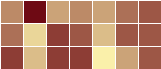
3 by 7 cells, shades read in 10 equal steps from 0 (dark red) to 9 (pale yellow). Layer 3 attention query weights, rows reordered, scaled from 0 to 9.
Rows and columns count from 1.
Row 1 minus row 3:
3 -7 4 3 -3 -2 0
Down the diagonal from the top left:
5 8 2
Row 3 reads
2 7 2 2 9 6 3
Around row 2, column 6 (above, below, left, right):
4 6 7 3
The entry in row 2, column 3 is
2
